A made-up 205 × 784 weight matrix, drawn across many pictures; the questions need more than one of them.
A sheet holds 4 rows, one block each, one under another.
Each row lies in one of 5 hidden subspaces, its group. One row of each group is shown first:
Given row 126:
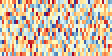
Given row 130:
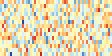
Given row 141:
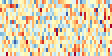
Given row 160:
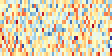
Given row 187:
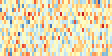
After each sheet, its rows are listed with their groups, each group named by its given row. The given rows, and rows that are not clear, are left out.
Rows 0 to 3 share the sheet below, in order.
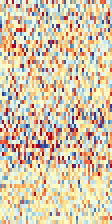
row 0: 160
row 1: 160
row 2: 126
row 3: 130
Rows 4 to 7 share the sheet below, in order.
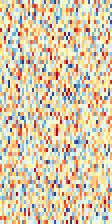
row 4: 187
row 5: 187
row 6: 187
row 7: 126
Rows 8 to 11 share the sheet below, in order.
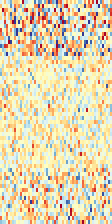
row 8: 130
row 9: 141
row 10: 126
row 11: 130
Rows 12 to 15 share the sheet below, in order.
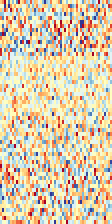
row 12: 187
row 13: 187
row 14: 160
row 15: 126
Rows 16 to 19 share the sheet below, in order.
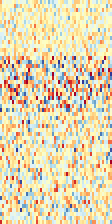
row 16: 126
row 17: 160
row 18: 160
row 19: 187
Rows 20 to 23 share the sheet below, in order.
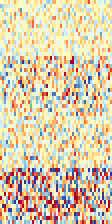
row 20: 141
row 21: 187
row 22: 126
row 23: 187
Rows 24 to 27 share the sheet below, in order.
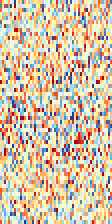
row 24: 130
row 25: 160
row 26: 187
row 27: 160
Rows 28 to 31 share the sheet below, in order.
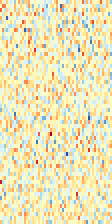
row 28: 130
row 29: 160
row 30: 130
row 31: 141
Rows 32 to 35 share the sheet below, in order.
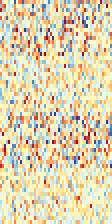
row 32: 130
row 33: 130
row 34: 187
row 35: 126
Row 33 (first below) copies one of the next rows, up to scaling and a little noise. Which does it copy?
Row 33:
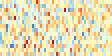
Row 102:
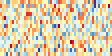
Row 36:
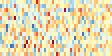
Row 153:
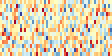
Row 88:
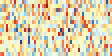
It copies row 36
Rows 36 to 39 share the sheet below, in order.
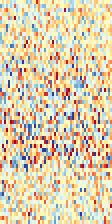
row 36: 130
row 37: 187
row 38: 187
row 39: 126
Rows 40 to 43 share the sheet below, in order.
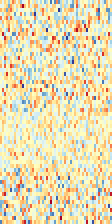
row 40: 187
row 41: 187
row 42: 141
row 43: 141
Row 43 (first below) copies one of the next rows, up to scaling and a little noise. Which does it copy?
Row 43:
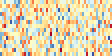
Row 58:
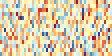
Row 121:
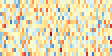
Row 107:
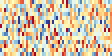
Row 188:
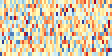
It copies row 121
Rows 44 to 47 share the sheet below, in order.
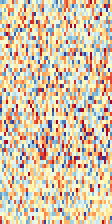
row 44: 130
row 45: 130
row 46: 141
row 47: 160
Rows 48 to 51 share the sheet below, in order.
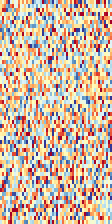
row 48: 141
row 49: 141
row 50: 160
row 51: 130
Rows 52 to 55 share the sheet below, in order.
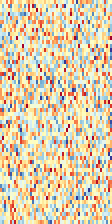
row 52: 160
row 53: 141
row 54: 160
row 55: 187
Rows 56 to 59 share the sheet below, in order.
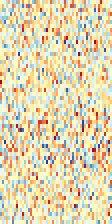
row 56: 187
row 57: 160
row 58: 141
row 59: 160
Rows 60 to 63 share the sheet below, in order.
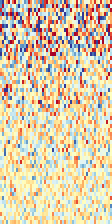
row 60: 141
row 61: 141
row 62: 187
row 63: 126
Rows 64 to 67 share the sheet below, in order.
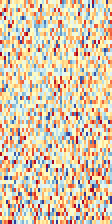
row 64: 130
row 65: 187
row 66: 141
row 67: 130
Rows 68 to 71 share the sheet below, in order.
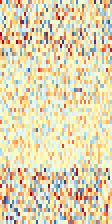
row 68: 141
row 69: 141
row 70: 130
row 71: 187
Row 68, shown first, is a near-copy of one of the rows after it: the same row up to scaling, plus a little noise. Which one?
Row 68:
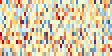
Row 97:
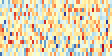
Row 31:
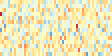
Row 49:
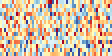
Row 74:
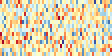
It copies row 74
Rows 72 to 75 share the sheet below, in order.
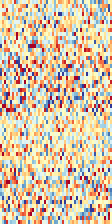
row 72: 126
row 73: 141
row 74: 141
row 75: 126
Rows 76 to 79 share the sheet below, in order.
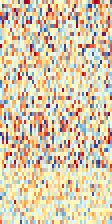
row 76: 126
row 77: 141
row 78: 126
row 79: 160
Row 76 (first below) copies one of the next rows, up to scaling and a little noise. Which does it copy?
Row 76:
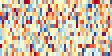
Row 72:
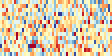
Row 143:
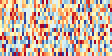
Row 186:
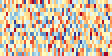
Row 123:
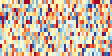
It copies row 123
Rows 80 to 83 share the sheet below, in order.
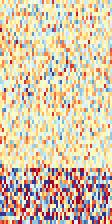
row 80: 160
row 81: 141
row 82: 160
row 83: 141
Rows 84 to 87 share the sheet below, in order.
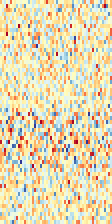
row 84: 130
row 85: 141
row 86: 187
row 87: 126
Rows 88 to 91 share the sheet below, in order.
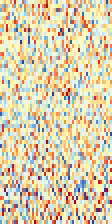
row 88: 130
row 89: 187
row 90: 130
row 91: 141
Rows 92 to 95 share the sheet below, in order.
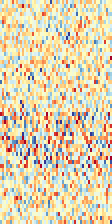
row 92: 187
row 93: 141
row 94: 130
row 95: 130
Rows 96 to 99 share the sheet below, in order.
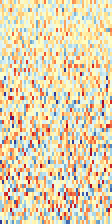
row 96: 130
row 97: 141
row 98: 130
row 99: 160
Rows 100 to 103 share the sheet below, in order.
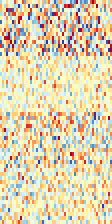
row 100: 160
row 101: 126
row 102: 130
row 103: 141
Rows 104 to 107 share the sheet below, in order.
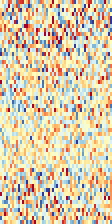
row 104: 160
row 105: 160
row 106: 187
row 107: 141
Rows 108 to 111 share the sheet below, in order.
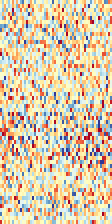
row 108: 160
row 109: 141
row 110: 187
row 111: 187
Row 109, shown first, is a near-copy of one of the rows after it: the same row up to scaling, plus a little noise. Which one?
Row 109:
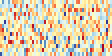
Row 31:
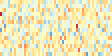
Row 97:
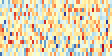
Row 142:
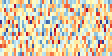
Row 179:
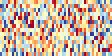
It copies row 97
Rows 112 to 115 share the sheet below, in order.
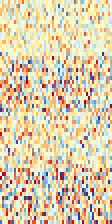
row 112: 160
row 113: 160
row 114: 130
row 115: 130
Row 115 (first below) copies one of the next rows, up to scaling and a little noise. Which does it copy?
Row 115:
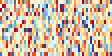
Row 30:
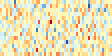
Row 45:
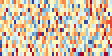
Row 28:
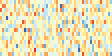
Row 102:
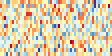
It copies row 28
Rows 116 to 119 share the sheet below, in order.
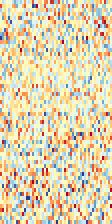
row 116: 141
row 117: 187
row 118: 187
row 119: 130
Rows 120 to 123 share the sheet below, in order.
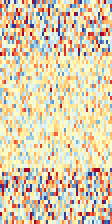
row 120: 141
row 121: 141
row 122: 187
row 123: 126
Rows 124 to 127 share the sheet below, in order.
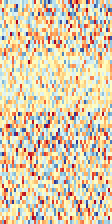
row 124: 126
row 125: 160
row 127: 141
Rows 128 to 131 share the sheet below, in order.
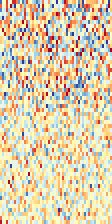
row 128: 130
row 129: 187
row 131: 160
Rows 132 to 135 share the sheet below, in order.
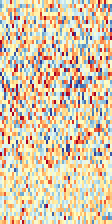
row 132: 126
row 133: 187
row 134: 187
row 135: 141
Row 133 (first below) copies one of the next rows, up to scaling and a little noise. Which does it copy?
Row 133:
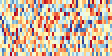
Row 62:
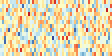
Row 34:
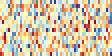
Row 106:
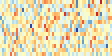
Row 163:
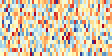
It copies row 106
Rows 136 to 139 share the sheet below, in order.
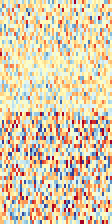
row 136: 160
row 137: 187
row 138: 126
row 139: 187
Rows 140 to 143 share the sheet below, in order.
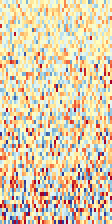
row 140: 160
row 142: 141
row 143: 126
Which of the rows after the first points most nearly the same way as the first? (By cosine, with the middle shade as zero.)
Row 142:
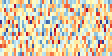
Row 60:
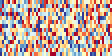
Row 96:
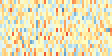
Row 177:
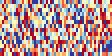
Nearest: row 60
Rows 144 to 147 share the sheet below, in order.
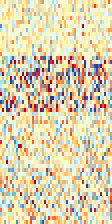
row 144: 160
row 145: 130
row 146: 187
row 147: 130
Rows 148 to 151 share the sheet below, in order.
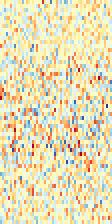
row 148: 130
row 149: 141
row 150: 126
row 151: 141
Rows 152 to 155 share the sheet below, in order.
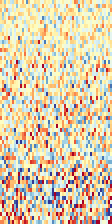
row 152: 126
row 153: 130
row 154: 130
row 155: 160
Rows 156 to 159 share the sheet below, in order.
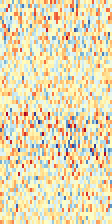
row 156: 187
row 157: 130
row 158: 126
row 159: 160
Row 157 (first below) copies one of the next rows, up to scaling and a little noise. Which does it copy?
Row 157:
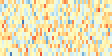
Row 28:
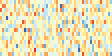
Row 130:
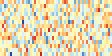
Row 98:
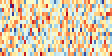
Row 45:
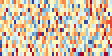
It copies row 130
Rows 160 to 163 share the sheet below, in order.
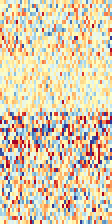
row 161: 130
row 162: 130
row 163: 187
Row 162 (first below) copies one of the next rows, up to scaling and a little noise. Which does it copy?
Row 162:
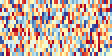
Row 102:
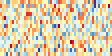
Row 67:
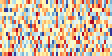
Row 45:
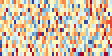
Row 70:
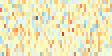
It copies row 70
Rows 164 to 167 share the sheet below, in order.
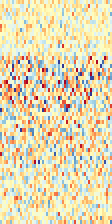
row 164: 160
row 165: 160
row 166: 141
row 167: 130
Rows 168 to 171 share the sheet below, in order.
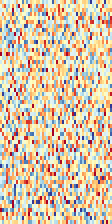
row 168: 160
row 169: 160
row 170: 160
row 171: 126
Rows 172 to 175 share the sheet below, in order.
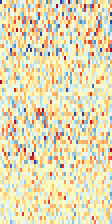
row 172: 130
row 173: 160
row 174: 126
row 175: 160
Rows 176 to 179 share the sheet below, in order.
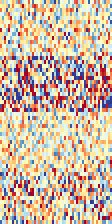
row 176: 187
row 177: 141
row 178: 160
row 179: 141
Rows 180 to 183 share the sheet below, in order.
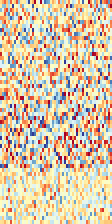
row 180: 187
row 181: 141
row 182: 160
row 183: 126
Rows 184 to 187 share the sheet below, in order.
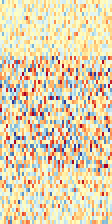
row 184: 141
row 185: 160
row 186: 126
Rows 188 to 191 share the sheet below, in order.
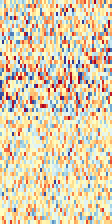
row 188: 141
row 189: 160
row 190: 160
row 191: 126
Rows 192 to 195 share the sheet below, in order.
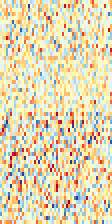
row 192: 160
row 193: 126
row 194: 130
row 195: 187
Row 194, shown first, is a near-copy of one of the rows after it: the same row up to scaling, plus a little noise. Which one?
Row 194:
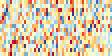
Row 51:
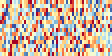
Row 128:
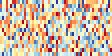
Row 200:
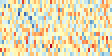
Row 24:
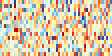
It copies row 51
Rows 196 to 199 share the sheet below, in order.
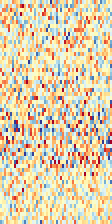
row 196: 187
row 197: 160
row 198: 126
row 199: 130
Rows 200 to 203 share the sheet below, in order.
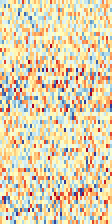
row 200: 130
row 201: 160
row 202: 187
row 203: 187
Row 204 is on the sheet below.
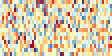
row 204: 126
